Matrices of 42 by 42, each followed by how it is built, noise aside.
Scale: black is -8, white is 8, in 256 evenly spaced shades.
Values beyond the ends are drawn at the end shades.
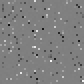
sparse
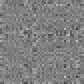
low rank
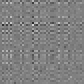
low rank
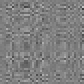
low rank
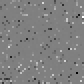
sparse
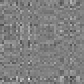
low rank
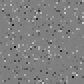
sparse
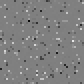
sparse
